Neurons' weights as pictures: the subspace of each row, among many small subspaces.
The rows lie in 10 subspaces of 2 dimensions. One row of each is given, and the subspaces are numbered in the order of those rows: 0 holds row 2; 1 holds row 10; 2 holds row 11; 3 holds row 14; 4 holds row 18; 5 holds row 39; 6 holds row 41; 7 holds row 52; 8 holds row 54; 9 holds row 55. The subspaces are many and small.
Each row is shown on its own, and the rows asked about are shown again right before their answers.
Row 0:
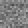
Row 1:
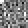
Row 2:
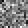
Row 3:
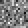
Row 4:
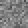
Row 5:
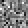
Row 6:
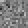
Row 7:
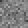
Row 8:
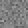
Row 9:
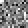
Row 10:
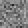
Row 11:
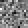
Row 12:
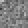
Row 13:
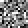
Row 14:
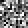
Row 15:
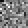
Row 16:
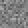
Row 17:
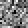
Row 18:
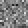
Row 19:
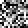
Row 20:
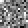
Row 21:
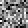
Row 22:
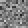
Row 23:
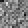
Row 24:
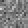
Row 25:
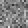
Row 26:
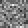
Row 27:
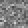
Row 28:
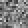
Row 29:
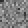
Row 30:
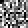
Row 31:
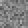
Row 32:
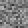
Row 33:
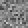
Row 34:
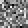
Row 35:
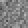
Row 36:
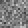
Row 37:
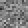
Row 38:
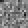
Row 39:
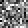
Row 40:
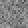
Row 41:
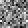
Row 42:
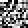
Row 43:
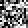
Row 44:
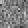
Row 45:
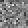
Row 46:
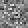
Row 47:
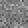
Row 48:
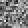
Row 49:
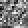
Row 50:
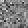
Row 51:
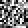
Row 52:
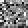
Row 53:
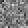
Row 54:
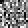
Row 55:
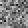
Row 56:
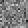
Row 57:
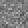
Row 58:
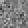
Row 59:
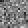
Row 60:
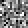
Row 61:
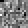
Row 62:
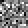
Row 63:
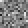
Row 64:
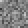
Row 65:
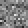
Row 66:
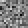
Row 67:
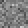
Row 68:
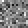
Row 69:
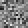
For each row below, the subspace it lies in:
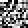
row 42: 6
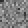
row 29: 9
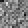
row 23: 9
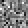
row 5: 3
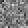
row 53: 0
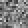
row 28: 9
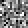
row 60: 3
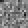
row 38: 8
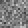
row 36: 6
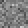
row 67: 0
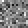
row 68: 4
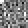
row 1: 8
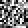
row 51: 2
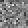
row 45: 7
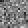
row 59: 6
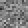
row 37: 3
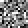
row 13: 2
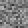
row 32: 0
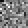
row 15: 7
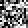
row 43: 5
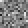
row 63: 2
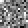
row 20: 6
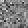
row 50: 7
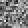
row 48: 9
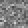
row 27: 7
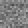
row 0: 1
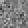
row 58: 3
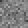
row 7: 2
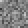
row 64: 2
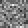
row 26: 1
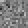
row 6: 4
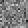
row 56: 5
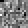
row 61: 8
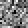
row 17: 6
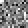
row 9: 9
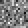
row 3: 2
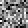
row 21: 5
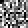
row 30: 8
